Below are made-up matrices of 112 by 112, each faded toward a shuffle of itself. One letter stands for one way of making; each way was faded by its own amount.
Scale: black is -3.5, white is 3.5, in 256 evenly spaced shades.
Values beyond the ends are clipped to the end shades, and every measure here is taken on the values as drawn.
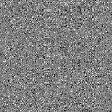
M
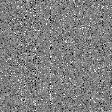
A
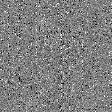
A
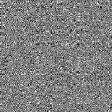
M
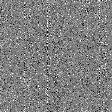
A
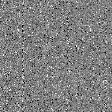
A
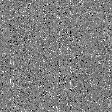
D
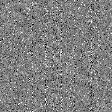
A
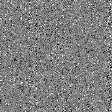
D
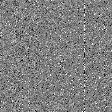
A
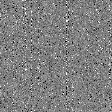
D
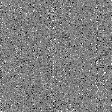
D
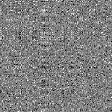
M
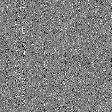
D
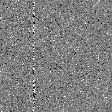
A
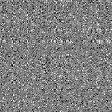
M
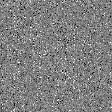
D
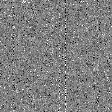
A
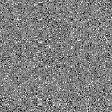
M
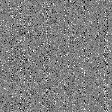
D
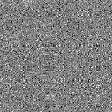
M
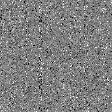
A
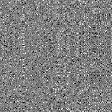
M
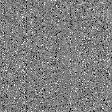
D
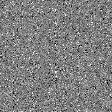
A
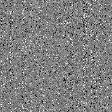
D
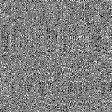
M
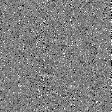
D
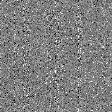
A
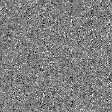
A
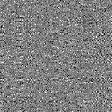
M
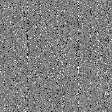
D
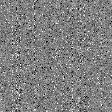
A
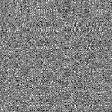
M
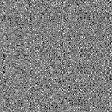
M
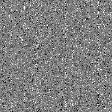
A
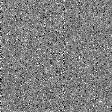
A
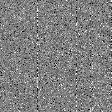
A
